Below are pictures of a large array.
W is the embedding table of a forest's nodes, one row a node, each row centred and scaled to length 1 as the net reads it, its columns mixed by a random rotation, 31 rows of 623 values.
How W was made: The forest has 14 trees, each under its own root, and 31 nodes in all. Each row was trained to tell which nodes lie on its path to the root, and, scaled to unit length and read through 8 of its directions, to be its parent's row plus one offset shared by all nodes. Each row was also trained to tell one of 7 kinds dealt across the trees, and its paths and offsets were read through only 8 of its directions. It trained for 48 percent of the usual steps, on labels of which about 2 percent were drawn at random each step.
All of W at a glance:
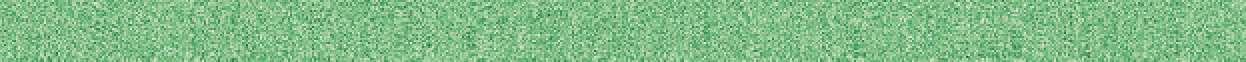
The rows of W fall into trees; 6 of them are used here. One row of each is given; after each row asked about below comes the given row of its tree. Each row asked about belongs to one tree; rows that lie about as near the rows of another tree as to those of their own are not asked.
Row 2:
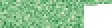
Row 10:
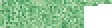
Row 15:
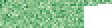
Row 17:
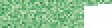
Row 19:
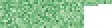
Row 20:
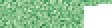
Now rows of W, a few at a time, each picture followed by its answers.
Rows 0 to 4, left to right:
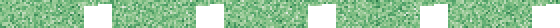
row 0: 17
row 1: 15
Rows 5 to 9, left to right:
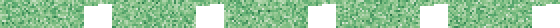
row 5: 19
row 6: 20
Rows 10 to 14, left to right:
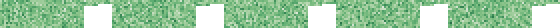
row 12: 17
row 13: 2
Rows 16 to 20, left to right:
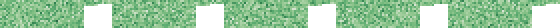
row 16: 2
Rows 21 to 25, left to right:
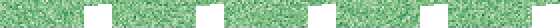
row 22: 15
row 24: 2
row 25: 17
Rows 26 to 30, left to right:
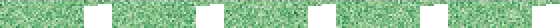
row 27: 20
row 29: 10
